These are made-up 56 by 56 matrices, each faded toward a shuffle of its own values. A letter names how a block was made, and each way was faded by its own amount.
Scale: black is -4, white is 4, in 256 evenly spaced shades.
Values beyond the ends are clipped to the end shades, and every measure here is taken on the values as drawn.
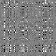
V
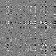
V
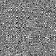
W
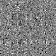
W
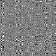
V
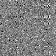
W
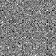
W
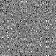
W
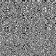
W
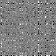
V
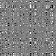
V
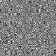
W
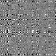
V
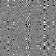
V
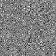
W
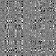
V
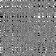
V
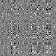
V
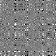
V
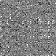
W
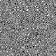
W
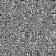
W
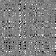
V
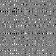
V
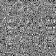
W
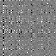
V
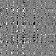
V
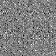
W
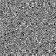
W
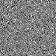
W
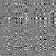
V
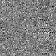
W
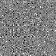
W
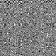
W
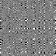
V
